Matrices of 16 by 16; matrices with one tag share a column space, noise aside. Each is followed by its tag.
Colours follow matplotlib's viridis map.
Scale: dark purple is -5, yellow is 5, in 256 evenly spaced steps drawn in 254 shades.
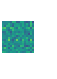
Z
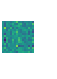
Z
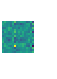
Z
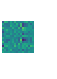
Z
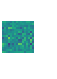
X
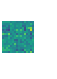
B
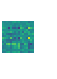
X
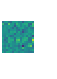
Z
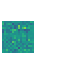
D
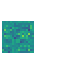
B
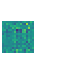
D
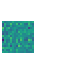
Z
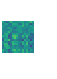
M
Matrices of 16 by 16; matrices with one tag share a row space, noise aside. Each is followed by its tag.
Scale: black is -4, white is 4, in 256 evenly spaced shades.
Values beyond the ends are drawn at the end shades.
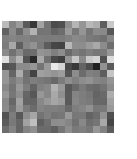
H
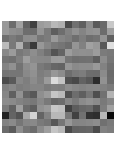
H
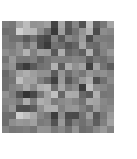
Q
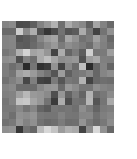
Q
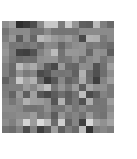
Q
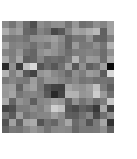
H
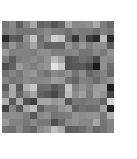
H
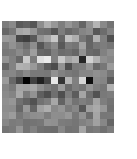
Q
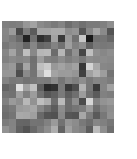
Q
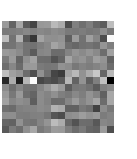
H
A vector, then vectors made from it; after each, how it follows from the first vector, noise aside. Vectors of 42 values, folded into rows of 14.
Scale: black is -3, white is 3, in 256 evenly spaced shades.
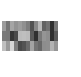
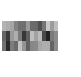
reversed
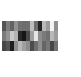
negated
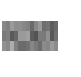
shrunk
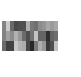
wrapped around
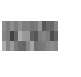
shrunk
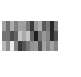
copied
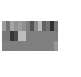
partly zeroed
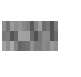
shrunk
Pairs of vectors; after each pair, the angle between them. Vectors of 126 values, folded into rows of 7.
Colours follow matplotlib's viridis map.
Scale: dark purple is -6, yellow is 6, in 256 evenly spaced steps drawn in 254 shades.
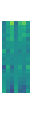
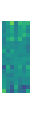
nearly parallel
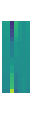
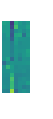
nearly parallel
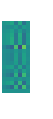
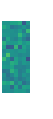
partly aligned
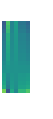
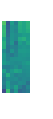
nearly opposite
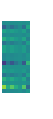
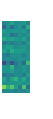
nearly parallel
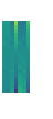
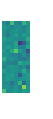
orthogonal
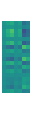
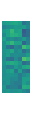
nearly parallel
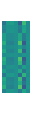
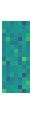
partly opposed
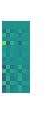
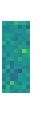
partly aligned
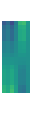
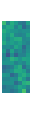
partly opposed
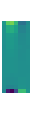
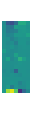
nearly opposite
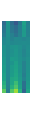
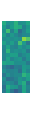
partly opposed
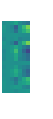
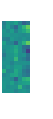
nearly parallel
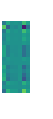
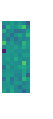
partly opposed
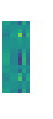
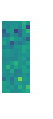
orthogonal
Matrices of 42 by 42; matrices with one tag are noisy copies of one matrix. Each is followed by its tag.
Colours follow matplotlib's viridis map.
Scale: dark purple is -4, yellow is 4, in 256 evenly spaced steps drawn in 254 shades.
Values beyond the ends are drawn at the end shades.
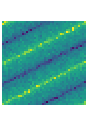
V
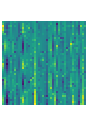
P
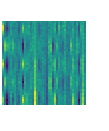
P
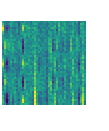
P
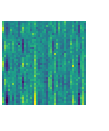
P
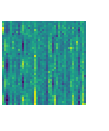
P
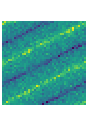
V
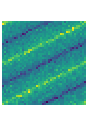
V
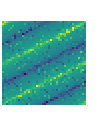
V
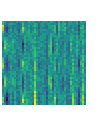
P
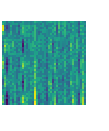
P
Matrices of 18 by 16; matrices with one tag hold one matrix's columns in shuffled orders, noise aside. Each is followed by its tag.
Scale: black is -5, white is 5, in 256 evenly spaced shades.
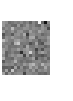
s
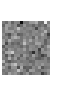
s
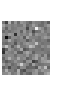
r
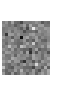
r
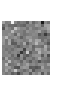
s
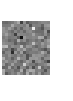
r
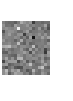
r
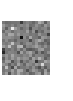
r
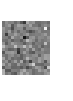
r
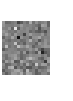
r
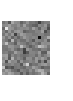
r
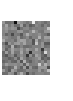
s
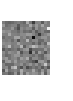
r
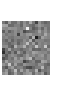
r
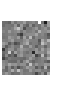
s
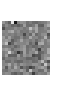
s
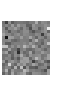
r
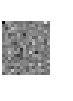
s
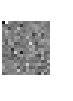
s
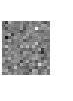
r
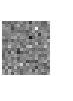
r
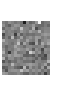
s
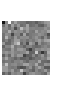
s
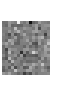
s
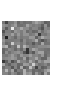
r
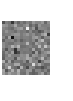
r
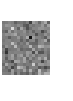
r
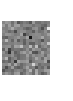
r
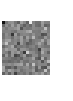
s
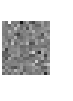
s
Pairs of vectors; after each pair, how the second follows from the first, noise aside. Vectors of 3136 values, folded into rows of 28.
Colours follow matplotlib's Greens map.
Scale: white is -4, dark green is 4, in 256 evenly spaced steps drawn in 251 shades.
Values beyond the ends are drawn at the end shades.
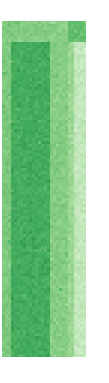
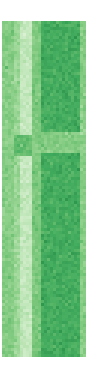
wrapped around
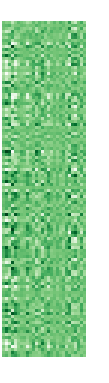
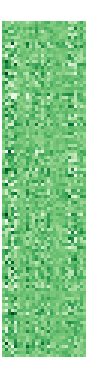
sign-scrambled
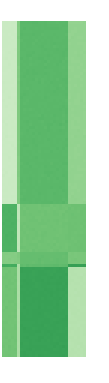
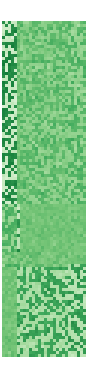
sign-scrambled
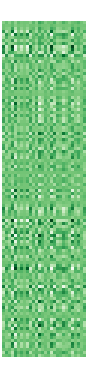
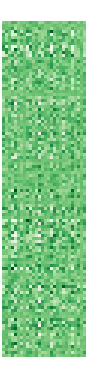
sign-scrambled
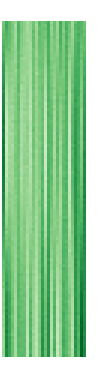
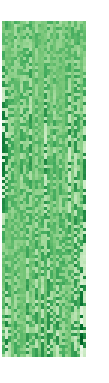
sign-scrambled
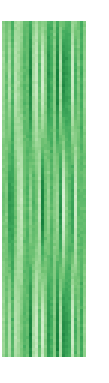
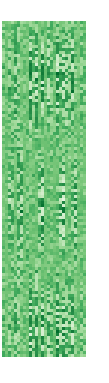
sign-scrambled
